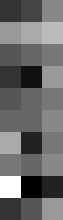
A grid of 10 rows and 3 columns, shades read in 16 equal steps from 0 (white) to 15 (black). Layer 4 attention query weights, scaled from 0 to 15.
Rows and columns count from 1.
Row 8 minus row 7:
3 -4 -1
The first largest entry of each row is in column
1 1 1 2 1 1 2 2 2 1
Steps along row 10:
down down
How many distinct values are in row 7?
3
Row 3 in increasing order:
8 9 10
